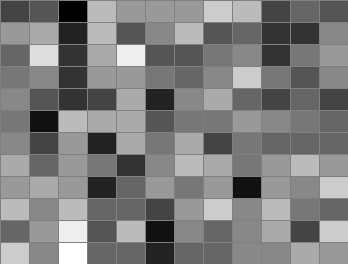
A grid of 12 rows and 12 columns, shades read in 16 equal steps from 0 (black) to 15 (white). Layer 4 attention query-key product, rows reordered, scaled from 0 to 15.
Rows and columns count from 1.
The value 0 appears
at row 1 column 3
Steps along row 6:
down up down same down up same up down down down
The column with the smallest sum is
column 6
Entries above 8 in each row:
6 4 4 3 2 4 3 7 7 5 5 4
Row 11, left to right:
6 9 14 5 11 1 8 6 8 10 4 12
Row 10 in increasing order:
4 6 6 6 7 8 8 9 11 11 11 12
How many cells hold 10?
13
